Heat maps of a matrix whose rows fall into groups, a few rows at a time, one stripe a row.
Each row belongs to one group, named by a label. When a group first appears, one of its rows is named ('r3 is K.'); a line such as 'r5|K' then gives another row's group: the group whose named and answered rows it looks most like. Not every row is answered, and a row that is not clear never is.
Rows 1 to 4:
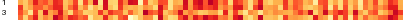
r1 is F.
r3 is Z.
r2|F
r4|F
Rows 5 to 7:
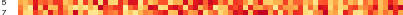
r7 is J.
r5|F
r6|Z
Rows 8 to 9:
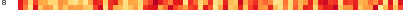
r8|Z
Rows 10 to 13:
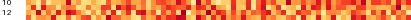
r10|Z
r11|Z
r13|Z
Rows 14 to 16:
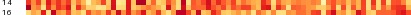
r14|F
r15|F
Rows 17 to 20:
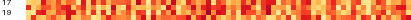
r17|J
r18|F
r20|Z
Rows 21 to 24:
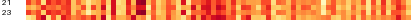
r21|F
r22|F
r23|F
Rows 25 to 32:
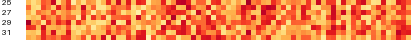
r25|Z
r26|J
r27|Z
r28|J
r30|Z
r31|Z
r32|F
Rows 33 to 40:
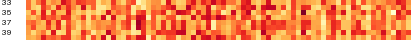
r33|F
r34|J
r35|Z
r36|F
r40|F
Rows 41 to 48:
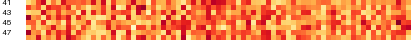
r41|F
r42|F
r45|Z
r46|Z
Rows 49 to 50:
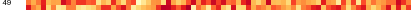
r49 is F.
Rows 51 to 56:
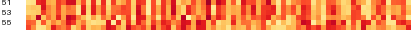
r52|J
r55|Z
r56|Z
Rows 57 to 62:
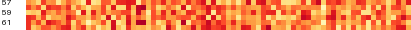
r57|Z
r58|F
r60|Z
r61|F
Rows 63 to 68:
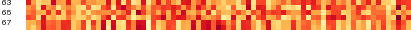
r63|Z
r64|Z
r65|J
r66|Z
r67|F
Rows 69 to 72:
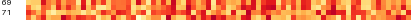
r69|J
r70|J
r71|Z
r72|F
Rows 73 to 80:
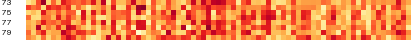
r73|F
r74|F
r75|J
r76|J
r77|F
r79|F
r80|Z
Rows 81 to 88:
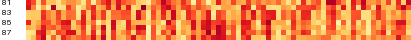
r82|Z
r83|J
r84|J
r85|F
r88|F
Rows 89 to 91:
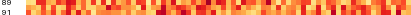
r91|Z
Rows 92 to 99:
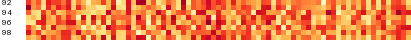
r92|F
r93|F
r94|Z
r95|J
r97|Z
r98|F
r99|F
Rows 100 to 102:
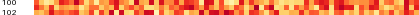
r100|Z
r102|F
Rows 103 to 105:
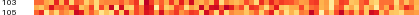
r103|J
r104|F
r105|Z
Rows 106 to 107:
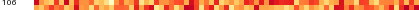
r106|J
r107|Z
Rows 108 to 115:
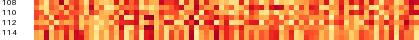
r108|Z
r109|J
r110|Z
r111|F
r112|Z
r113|F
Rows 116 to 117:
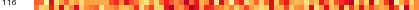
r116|Z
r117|Z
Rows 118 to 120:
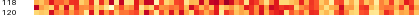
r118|F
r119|J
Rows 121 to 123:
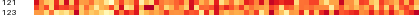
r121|J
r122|F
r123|Z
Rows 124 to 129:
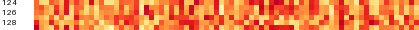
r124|J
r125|J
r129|J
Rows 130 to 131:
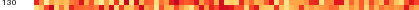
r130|Z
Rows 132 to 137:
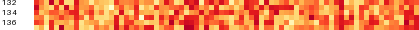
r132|Z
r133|J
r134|F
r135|Z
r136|Z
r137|Z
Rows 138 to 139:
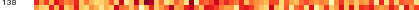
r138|F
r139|Z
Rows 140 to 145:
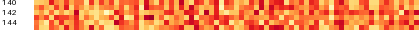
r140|J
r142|Z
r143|F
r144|Z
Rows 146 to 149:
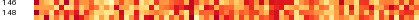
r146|J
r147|Z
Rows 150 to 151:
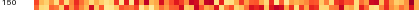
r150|Z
